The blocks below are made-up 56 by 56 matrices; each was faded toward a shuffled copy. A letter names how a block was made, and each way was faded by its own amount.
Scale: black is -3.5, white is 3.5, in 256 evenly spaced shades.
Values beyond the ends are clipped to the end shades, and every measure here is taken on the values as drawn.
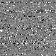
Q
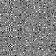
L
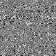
Q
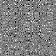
L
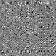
L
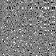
L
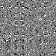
L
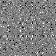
L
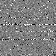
Q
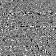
Q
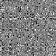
L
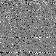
Q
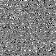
Q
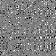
L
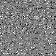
Q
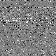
Q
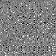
L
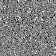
Q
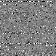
Q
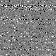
Q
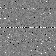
Q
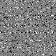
Q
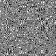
L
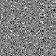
L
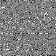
Q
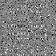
L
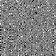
L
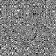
L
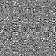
L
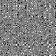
L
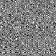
L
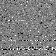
Q
